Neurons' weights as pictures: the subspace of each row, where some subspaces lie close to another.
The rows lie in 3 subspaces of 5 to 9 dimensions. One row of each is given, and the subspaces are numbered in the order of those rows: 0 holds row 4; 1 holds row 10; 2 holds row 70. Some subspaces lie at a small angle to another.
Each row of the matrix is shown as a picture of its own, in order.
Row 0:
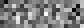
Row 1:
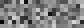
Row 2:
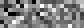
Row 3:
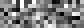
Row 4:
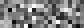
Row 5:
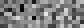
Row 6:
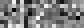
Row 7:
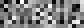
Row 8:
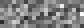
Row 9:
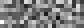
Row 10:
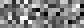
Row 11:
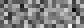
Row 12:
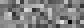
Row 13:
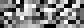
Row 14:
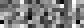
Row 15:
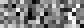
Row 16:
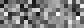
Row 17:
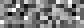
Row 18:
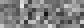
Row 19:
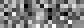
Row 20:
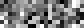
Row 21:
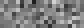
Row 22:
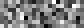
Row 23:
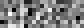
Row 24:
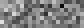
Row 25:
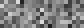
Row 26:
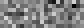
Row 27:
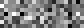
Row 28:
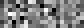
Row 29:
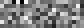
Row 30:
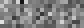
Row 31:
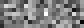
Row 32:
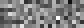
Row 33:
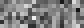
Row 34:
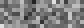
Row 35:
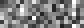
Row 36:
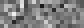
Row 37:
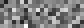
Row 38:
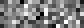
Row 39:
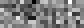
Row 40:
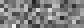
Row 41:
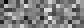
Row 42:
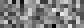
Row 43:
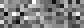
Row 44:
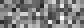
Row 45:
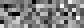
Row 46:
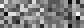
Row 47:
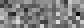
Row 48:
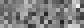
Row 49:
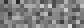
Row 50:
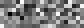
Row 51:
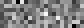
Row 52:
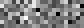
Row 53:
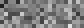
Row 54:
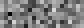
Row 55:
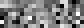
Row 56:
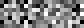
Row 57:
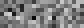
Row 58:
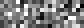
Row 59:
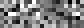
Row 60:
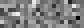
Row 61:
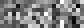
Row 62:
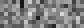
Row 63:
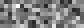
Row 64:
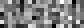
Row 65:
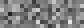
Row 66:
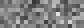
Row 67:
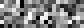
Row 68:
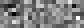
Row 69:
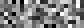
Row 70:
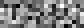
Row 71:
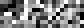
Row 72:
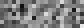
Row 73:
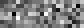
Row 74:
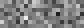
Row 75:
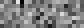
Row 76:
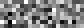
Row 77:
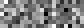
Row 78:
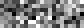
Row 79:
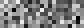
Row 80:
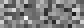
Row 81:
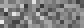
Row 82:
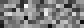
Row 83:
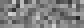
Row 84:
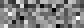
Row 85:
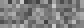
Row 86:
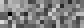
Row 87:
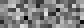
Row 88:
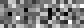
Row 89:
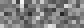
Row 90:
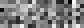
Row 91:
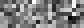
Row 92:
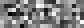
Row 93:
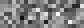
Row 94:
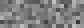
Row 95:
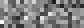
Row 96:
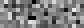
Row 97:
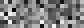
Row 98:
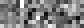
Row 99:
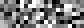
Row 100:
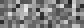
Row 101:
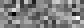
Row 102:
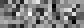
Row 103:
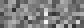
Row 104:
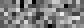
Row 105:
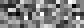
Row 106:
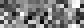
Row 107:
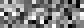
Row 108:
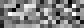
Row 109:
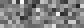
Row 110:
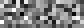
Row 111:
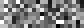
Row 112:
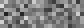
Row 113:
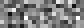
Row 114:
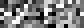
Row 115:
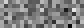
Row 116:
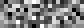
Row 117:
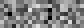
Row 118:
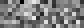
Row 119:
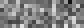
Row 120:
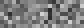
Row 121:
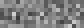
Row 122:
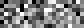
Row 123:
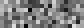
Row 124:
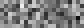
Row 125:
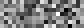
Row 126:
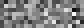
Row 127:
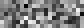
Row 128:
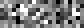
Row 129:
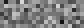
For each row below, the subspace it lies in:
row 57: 2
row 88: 0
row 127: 2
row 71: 0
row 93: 1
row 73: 2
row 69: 1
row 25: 1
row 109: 1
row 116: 2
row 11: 1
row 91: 2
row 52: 1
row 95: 0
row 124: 1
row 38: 2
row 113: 0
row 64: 2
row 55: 2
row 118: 2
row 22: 0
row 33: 2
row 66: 1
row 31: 1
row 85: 2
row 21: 1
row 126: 1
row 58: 2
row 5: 2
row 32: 2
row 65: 0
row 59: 1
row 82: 1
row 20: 2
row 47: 2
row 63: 2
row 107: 2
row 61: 2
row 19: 0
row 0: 2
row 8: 2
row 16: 1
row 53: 1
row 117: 0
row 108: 1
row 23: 0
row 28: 0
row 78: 2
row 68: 0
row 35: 2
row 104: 1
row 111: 0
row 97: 0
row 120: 0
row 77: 2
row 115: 1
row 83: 1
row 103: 2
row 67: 1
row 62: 1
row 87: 0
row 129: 0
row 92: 0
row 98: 1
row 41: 0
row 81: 0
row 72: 2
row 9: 2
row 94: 2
